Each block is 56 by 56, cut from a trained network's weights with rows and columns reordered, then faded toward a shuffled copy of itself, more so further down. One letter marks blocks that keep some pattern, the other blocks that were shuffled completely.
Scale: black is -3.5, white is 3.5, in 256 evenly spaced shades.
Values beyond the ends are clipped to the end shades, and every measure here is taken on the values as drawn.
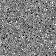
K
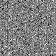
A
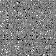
A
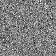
K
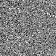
A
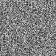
A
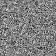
A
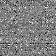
A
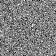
K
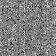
A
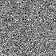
A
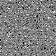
A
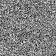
K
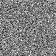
K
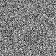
A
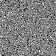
K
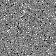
K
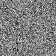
K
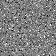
K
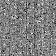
A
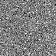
A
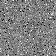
K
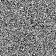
K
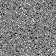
K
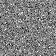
K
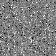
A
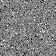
K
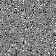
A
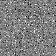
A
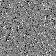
K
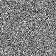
K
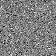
K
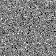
K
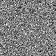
K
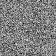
K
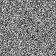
K
